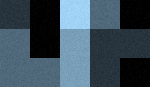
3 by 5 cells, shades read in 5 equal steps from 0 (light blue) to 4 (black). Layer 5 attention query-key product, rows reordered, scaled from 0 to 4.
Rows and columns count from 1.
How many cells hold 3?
4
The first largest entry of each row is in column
2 2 5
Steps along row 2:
up down up same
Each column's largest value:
3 4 1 3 4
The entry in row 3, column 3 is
1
